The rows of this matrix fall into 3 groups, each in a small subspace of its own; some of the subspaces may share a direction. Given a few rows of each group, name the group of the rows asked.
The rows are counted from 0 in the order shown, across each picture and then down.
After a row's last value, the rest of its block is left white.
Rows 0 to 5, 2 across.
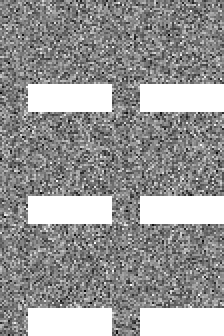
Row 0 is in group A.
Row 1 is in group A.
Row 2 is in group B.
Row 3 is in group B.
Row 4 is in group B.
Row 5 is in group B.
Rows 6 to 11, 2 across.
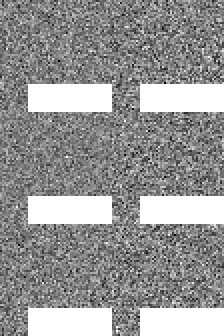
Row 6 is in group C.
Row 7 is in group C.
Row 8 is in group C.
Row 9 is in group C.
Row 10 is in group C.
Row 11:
B
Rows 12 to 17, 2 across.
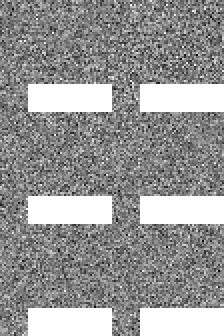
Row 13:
C
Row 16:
C
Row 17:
A
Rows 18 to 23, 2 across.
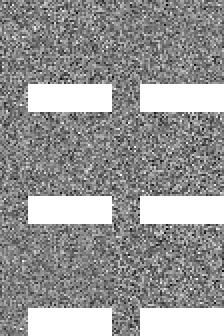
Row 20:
B
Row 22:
A
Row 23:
C
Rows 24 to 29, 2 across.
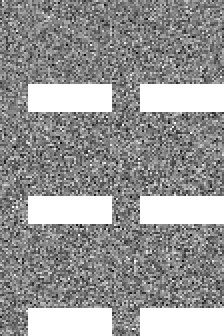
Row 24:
C
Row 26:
C
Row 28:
A
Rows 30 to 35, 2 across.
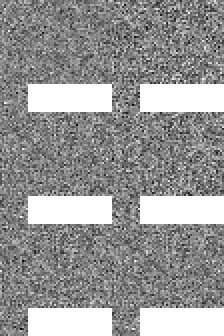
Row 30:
B
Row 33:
B
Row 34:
A
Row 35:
A
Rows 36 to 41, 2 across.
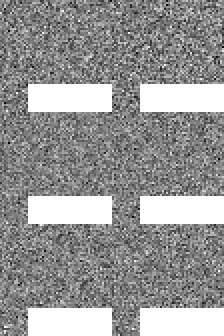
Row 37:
C
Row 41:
B
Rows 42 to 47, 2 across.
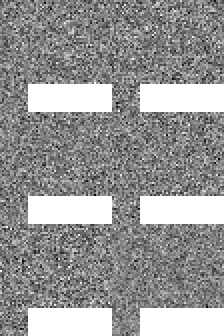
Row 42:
C
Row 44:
C
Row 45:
A
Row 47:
C
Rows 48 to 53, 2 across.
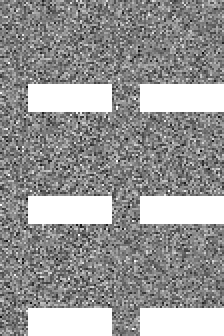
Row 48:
A
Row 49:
B
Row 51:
C
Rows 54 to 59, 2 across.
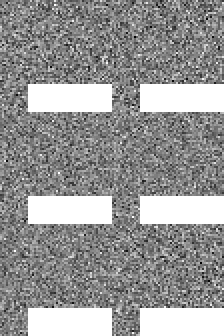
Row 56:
C
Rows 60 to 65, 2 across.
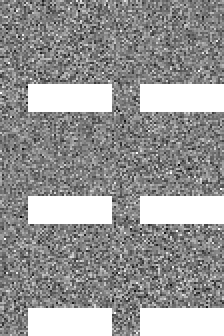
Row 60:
A
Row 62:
A
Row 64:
C
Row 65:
C
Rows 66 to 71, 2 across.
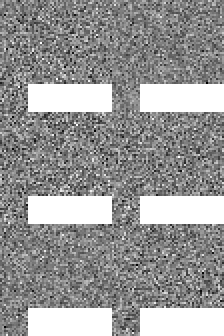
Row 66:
C
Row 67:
C
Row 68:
B
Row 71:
C
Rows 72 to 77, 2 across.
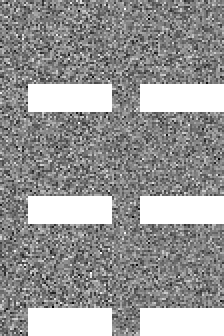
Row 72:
A
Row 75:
A
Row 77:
C
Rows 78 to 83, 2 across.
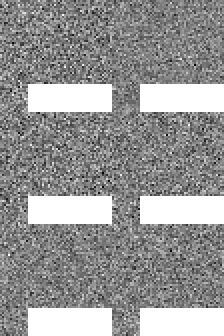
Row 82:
B
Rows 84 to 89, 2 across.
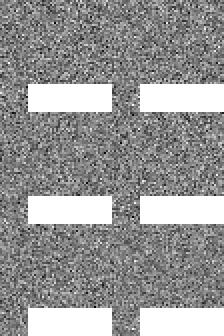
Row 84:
A
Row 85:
A
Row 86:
B
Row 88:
C
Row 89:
A
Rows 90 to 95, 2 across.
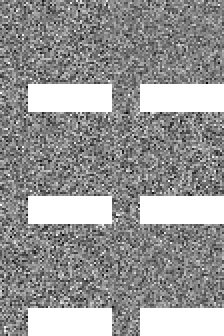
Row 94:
B
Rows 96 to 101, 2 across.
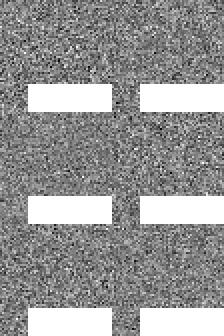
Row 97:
B
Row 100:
C
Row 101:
A
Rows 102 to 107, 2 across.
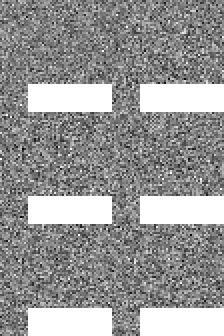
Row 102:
B
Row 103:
C
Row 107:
A
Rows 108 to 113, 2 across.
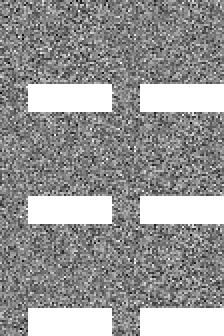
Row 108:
A
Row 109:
A
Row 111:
A
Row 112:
B
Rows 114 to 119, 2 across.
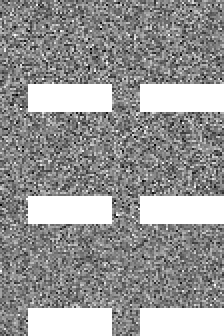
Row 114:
C
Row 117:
B
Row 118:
B
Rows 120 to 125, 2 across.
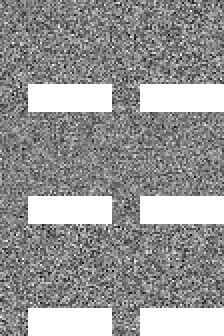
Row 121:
A
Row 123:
C
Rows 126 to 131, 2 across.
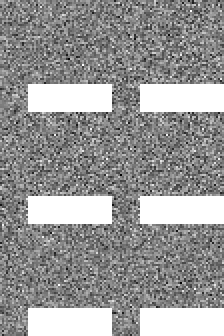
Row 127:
A
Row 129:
A
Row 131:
C
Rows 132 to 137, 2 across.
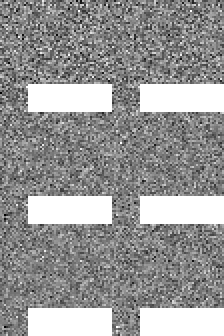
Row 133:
A
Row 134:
B
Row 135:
B
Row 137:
B
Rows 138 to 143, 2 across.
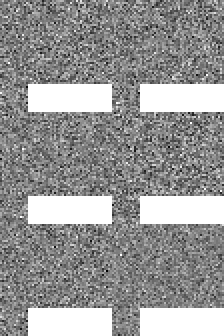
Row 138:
A
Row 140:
A
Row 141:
A
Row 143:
B
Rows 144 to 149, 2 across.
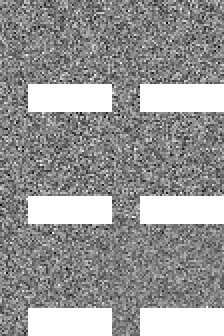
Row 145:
A
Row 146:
A
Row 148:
C
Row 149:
C
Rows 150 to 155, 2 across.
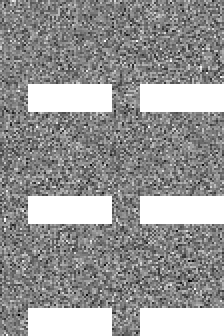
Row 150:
B
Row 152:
B
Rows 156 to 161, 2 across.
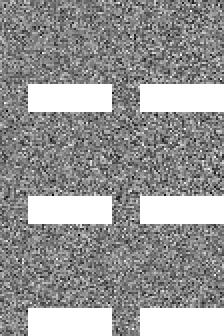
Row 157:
A
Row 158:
C
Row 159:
C
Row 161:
B
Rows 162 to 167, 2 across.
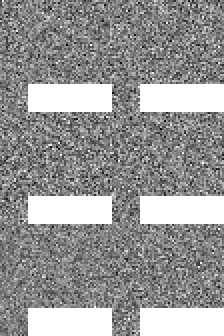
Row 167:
C
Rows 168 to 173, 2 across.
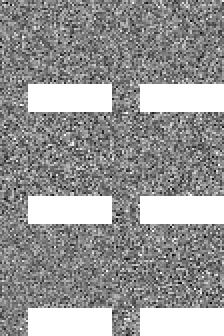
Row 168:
A
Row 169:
B
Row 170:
C
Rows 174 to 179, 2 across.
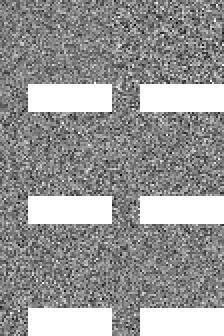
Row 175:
C
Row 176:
B
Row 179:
B
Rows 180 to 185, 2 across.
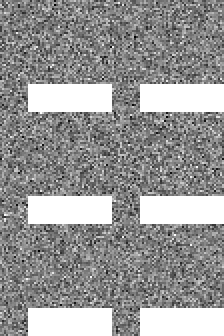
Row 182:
B
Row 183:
C
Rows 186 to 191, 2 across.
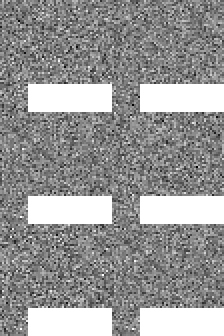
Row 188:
A
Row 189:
C
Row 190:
B
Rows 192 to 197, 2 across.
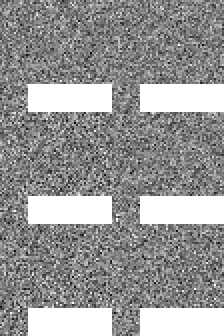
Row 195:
B
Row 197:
C
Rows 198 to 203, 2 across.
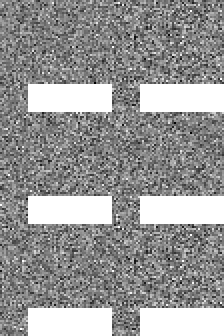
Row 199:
A
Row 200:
A
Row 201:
B
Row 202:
A
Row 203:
A
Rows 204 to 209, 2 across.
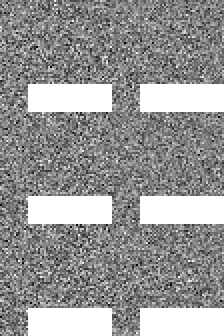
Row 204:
C
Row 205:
C
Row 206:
A
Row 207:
C
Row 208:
A
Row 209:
C
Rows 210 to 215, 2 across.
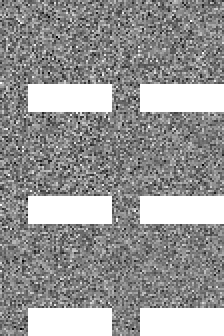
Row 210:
C
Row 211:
B
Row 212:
A
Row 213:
B
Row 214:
A
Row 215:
B
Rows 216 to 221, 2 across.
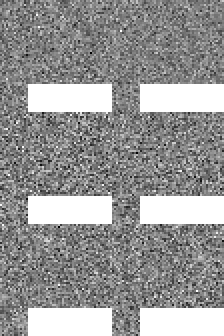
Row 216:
B
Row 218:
A
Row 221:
B
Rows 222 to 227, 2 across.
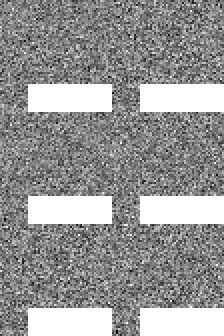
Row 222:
C
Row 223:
A
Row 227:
B
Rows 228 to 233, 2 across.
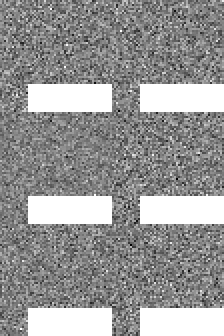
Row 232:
B
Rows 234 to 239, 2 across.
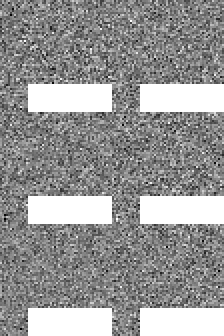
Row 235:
C
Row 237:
B
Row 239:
A
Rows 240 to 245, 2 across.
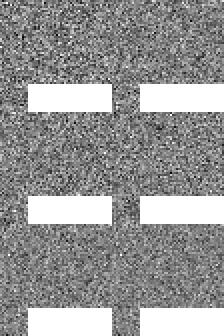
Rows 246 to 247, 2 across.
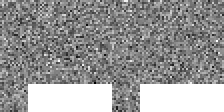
